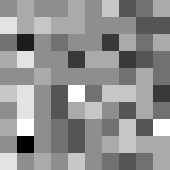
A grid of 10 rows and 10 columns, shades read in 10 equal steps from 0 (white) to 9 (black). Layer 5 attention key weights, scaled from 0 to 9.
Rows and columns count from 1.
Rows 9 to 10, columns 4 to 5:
5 6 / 4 2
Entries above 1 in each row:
10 9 10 9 10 8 9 8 10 9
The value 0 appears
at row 6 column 5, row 8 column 2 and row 8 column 10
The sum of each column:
31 34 36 46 38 38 39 43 45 40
